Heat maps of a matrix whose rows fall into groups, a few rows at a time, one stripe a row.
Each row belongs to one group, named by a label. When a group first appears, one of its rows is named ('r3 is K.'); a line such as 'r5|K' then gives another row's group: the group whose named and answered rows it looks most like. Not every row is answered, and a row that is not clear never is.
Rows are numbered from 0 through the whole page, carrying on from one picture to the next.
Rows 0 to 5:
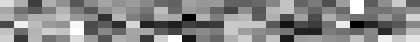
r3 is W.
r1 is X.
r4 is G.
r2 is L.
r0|X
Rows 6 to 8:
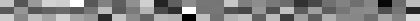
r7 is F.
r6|G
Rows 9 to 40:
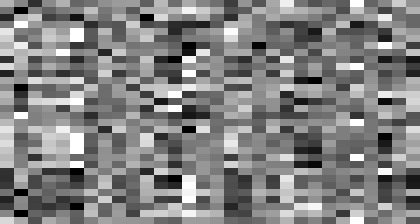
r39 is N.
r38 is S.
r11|S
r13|G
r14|G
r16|L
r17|F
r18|X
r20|G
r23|G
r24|L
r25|W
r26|X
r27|L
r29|G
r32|G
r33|S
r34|F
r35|F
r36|N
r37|F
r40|X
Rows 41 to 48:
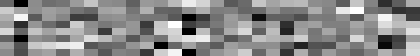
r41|N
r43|W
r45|L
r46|N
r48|L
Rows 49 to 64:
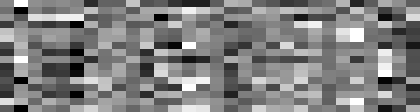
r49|W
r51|G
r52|S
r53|X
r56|S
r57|W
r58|S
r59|S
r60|N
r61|F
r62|S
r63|X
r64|N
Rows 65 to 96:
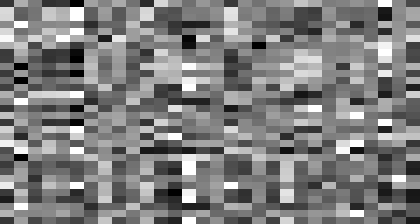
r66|G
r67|G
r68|W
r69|G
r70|L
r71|W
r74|N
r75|S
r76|N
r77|F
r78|G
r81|X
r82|S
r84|L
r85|X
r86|W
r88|F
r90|X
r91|G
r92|F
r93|F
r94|W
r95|X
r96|F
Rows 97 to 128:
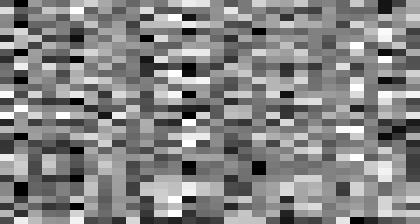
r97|N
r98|G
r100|N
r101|W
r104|N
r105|S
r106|W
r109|X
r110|L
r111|S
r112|W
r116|N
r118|S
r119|X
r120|W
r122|S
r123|N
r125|L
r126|S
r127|L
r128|W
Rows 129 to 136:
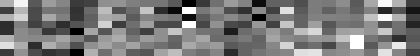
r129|W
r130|F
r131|W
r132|F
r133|S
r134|X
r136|S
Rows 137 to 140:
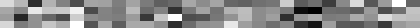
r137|X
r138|G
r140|G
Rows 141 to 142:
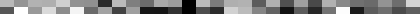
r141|L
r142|W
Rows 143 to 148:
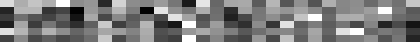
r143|L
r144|S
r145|S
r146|F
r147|X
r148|F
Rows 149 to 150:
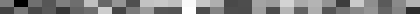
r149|N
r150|F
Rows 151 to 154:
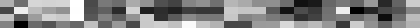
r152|W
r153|G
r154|N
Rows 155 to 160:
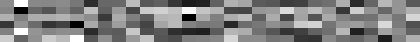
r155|W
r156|N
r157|L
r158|S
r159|W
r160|G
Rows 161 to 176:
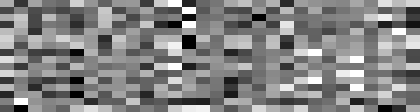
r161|L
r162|F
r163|W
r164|F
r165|X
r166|L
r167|L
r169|X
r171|X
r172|S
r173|X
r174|S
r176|N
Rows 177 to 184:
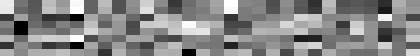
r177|G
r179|S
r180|N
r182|G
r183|S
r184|L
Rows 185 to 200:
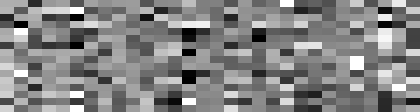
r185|X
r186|G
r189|W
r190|W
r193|X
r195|W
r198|G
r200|G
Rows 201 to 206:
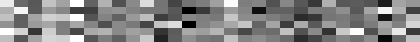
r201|G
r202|W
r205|X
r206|G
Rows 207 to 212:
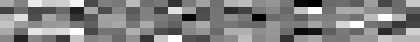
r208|S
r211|G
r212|L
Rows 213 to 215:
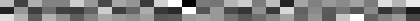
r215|X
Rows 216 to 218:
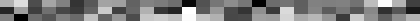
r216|W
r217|F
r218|N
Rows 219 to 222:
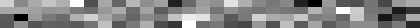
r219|G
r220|X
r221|N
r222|F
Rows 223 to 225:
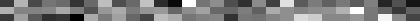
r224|X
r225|S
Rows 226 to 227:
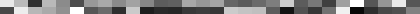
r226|X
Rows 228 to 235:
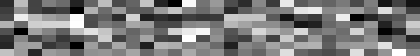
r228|F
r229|S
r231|G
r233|F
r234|S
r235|X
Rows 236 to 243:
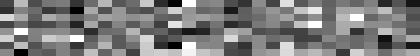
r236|F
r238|X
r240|W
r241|G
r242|F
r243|N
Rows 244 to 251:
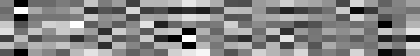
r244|N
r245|W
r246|N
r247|G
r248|L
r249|F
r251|N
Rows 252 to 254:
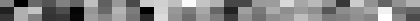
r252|N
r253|S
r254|S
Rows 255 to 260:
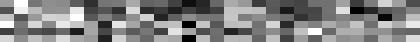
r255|W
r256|W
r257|G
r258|L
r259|S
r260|L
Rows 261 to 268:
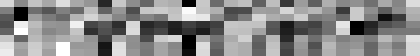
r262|N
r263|N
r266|L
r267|L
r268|L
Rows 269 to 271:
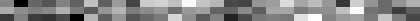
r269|N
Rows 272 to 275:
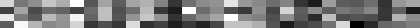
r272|G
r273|F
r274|G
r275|W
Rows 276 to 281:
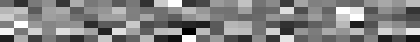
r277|X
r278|X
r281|F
